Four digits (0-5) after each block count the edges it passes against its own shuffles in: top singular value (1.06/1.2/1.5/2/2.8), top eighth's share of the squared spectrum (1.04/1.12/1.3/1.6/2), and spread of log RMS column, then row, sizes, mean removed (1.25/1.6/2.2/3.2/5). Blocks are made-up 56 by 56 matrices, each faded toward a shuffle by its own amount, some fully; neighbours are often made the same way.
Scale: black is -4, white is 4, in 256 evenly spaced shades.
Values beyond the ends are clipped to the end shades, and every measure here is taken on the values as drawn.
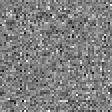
3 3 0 1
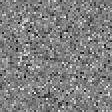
0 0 0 0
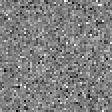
0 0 0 0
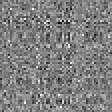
4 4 2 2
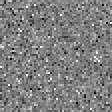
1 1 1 0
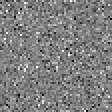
0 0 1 0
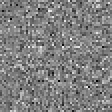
3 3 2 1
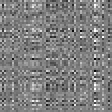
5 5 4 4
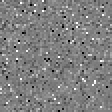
0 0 0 0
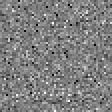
2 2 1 0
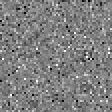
2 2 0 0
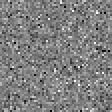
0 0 0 0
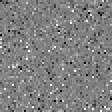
0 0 0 0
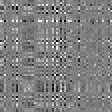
5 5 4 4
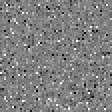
1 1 0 0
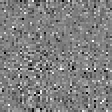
4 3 2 2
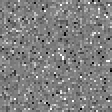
1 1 0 0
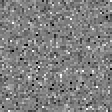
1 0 0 0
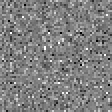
3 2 1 1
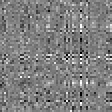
4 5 3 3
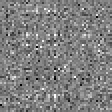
4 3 2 2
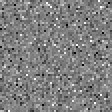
1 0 0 0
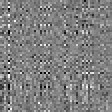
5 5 3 3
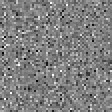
3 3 1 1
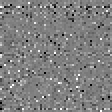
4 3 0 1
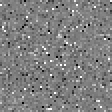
1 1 0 0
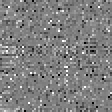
3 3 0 1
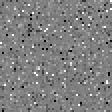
0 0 0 0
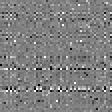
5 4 2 3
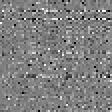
4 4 1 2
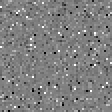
1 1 0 0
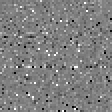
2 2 0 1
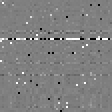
4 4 0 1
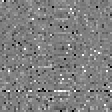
4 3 0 2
